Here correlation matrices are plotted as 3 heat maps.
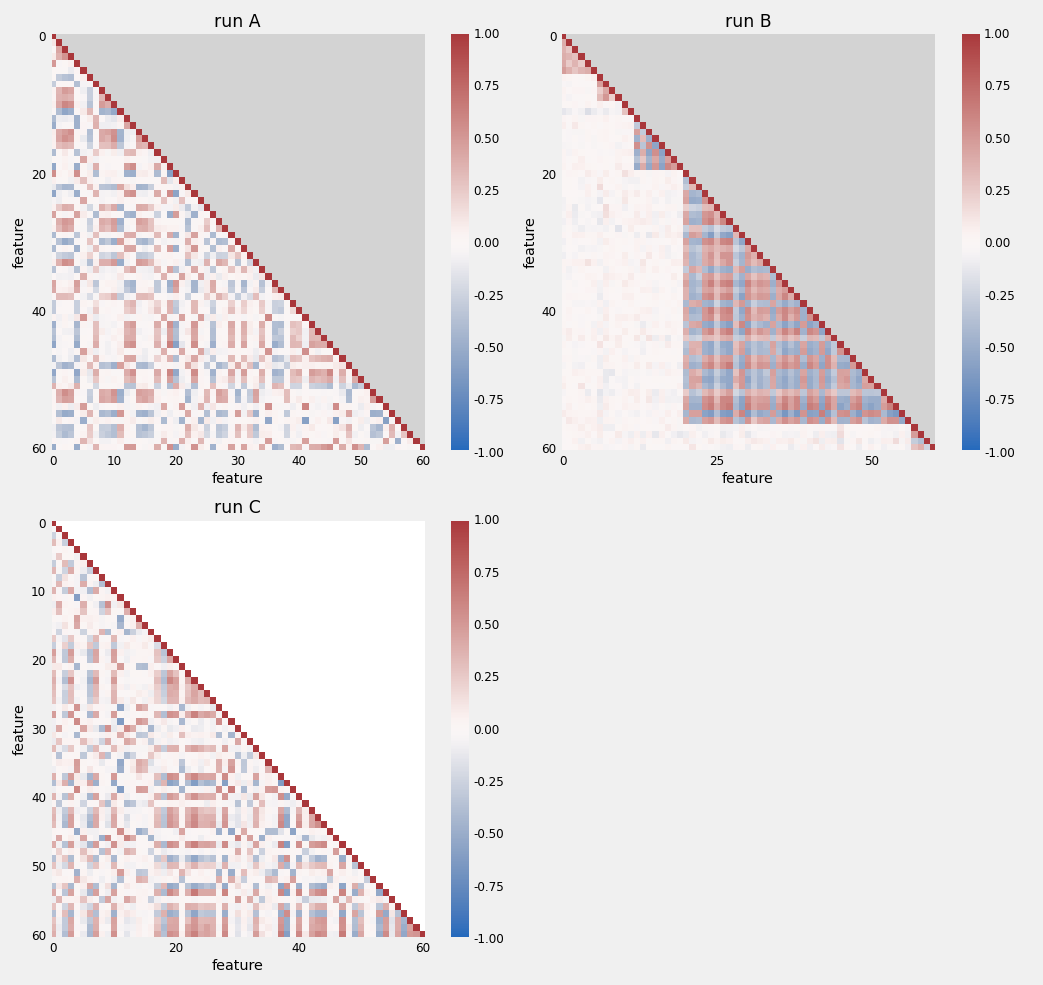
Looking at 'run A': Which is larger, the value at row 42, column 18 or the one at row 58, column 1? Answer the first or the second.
the first
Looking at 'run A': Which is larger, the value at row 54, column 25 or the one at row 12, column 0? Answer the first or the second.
the first
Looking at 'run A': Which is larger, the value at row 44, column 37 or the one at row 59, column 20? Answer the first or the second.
the second
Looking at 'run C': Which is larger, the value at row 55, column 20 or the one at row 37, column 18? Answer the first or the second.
the first
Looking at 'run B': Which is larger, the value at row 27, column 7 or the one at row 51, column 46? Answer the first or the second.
the second
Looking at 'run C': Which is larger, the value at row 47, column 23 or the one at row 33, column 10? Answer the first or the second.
the first
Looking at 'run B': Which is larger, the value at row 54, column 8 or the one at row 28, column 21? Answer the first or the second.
the second
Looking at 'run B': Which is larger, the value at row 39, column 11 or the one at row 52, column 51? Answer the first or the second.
the first
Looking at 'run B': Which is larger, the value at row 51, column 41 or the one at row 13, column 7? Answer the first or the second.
the second
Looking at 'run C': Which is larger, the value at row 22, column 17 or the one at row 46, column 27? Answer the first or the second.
the first
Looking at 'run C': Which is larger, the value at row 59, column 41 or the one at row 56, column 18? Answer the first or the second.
the first
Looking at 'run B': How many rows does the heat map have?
61
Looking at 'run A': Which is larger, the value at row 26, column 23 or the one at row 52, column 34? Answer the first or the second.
the second
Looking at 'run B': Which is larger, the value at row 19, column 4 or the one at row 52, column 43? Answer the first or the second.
the second
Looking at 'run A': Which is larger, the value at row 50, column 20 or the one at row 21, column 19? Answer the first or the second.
the second
